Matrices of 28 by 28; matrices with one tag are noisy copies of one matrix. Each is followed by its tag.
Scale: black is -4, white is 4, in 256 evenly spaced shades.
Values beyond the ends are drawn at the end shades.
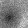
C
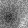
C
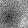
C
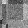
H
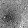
C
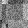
H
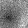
C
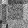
H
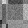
H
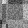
H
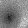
C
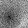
C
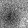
C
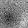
C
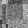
H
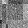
H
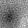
C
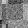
H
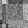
H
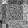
H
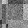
H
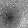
C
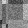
H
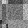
H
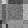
H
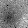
C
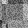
H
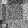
H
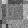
H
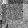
H
